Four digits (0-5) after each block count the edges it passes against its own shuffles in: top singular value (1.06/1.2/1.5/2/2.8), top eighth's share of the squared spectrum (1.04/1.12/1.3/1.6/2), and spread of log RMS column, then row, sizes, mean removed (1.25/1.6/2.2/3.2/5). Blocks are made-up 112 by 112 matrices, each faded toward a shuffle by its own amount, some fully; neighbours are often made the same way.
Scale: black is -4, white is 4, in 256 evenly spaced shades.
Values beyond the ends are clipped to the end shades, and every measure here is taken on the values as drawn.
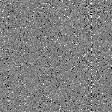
4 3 2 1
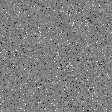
0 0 0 0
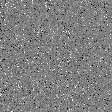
0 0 0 0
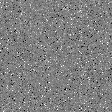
1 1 1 0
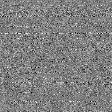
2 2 0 4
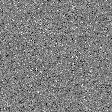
0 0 0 0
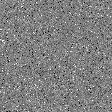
0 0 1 0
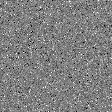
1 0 1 0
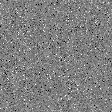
0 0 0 0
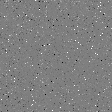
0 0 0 0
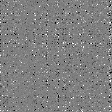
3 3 3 2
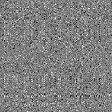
4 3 2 2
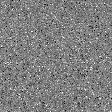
3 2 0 0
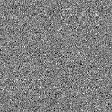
4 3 1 2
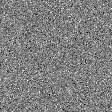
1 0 0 0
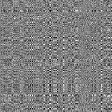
5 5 4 4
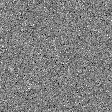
1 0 0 0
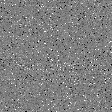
1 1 1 1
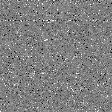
2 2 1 2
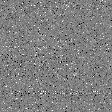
2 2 1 2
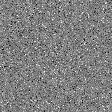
2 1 0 0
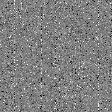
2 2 2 0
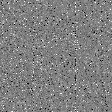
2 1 1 0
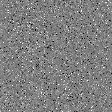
1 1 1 0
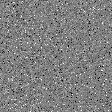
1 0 1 0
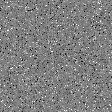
0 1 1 0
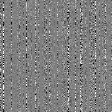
3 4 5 0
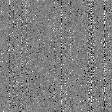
3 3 3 0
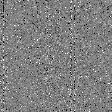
2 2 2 0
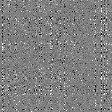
3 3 3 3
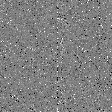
2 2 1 0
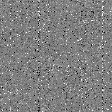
3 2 2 1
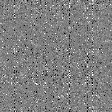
3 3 3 2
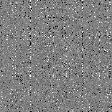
3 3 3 2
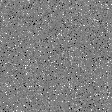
1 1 1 1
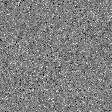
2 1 0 0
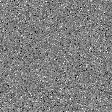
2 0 0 0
